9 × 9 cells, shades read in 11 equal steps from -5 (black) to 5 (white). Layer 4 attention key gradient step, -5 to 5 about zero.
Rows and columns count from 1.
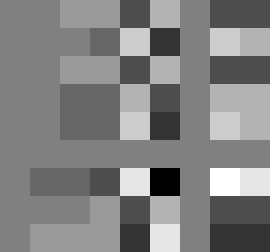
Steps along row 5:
same down same up down up up down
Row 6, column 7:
0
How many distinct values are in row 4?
4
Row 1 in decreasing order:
2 1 1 0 0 0 -2 -2 -2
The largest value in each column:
0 1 1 1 4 4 0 5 4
